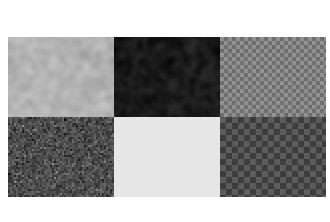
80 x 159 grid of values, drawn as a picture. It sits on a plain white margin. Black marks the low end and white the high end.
It is made of 2 by 3 panels. Panel 1,1: high, blotchy, faint in contrast. Panel 1,2: very low, blotchy, faint in contrast. Panel 1,3: middling, checkered. Panel 2,1: low, fine-grained. Panel 2,2: very high, flat. Panel 2,3: low, checkered.
